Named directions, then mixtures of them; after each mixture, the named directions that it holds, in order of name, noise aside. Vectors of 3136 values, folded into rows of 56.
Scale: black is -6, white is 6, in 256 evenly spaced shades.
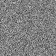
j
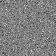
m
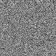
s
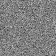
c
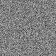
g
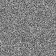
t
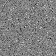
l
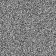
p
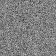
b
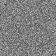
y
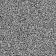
b, l, t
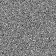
b, m, y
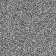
p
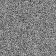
b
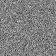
j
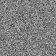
b, j, l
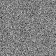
c, p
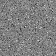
l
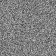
m, p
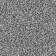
b, p, y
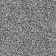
c, j, l
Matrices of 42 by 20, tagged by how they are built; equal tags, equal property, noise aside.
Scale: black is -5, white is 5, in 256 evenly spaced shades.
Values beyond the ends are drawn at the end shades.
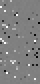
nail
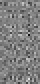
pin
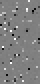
nail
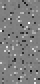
nail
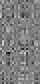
pin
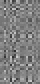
pin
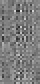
pin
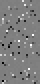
nail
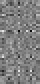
pin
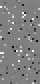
nail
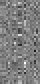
pin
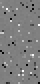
nail
